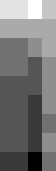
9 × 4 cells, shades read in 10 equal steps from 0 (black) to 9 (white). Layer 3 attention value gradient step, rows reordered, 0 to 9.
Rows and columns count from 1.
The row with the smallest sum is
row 9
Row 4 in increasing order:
3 4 4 5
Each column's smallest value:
2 2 0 4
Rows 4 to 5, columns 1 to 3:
4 4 3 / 3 3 3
